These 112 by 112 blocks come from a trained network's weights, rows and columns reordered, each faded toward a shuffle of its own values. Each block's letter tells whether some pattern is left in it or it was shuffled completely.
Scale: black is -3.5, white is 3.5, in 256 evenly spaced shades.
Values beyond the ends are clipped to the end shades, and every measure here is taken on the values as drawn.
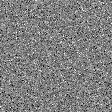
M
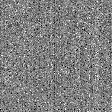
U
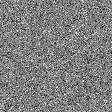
M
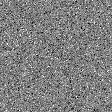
M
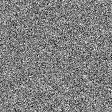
M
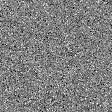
M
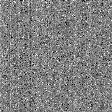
U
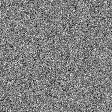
M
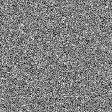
U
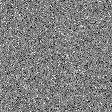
M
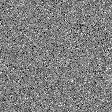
M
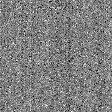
U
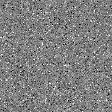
U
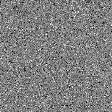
U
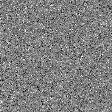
U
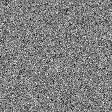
M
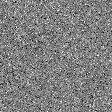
M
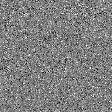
U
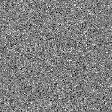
U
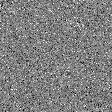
M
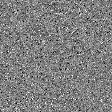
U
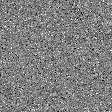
M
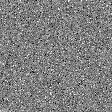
M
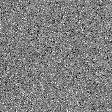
M
